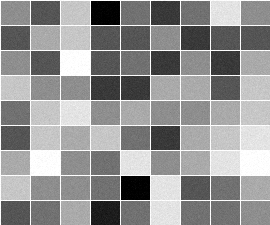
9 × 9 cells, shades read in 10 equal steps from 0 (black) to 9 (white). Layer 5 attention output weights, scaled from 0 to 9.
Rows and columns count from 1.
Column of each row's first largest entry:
8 3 3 1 3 9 2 6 6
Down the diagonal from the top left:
5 6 9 2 6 2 6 4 5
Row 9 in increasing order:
1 3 4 4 4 4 5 6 8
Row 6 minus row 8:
-4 2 1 3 4 -6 3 3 2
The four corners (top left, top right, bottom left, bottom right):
5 5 3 5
